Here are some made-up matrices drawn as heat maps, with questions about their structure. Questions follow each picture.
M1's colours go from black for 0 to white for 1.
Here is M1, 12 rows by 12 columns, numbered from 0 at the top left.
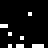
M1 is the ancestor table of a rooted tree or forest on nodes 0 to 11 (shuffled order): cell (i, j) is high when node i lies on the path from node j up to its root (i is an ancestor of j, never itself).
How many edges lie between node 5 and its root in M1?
2
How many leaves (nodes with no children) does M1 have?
7
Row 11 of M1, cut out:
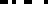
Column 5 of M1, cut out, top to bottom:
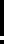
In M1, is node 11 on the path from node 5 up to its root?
yes
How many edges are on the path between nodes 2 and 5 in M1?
4
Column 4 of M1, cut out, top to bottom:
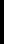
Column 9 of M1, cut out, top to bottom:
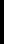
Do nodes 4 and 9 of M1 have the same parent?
yes
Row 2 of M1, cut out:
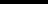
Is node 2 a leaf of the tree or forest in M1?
yes
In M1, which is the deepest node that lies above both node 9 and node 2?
11
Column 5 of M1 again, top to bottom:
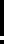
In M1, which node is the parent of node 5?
9
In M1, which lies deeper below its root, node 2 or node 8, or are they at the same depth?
node 2
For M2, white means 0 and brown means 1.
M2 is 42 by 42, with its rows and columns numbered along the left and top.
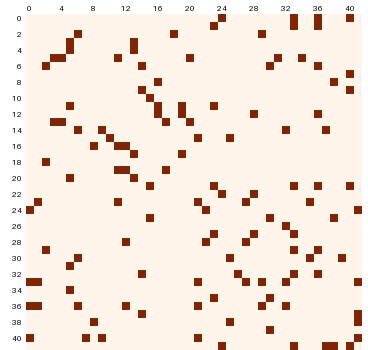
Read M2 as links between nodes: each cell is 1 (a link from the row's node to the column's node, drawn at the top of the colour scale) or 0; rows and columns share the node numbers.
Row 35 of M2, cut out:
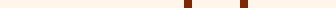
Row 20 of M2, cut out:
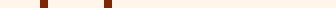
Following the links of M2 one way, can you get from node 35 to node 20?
yes
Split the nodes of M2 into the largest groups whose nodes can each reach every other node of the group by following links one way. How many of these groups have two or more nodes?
1
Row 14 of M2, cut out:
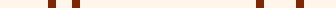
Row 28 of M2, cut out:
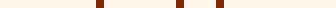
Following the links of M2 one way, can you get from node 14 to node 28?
yes
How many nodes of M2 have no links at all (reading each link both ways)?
0
